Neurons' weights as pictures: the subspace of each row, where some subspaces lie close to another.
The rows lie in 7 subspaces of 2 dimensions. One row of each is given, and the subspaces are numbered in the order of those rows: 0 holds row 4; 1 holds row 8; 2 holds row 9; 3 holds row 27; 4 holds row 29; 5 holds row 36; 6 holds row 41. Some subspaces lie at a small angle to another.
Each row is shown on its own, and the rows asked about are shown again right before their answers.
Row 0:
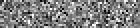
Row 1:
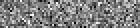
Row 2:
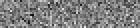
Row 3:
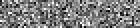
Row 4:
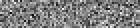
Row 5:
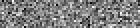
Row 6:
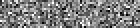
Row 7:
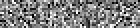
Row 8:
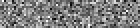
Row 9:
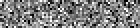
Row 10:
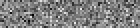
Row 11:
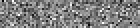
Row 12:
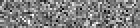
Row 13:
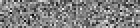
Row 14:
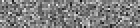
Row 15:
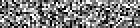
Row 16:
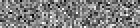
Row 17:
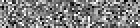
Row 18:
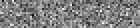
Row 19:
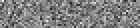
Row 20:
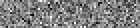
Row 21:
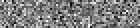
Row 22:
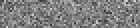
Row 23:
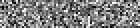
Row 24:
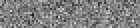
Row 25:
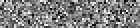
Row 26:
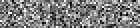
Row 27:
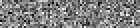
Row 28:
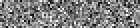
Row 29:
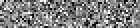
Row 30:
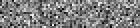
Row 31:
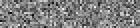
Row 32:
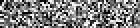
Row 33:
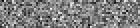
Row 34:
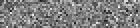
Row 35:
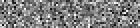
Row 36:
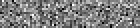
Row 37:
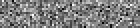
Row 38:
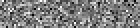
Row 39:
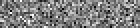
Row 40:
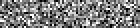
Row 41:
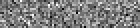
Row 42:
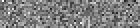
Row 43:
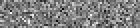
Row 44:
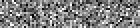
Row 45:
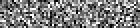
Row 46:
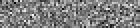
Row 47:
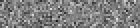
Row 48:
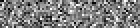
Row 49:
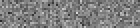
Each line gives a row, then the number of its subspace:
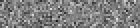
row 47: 2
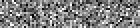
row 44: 5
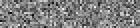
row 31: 3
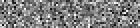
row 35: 6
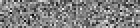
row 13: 0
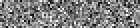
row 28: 2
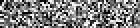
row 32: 4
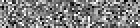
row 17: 0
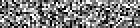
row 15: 5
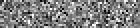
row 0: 4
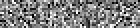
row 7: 6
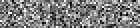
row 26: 2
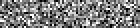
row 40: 1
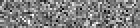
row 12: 4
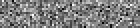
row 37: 5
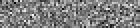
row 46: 0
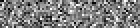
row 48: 2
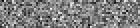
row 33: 1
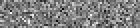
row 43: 4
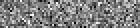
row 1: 6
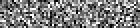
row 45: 6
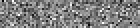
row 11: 5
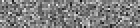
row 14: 1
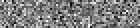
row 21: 1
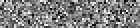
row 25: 4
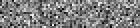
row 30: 5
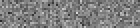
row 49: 3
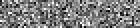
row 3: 3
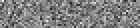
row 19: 2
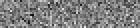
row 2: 6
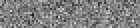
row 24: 5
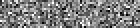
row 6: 3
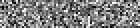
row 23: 0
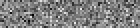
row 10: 1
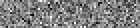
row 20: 6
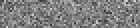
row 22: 0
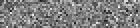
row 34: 0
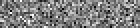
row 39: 1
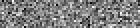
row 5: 4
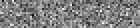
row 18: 5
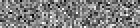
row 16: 2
